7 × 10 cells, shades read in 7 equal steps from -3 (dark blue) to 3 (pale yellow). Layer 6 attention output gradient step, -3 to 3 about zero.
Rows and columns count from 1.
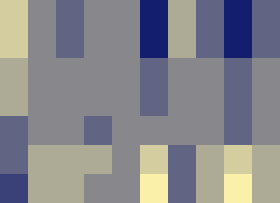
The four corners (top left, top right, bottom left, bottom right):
2 -1 -2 1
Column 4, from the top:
0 0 0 0 -1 1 0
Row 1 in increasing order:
-3 -3 -1 -1 -1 0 0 0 1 2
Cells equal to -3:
4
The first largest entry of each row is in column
1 1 1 1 2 6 6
